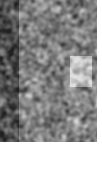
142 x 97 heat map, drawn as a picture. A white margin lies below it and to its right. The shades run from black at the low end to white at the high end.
Average level on the scale: 50%. Odd patch: higher, in the middle right. Ninth with the highest average: middle right. Seam: vertical, 20% of the way across, the right part higher.
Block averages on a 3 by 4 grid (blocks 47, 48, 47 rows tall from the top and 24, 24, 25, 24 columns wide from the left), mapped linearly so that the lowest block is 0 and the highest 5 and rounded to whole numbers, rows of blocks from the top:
0333 | 0335 | 0333
